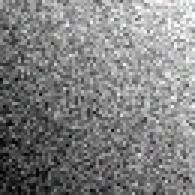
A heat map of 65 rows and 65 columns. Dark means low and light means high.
Slope: up to the top right. Mirror symmetry: none. Ninth with the lowest average: bottom left. Ninth with the highest average: top right. Grain: fine.
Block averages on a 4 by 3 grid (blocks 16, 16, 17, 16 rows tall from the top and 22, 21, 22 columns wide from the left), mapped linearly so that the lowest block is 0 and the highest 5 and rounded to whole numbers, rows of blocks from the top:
3 4 5 / 2 3 4 / 1 2 3 / 0 1 2
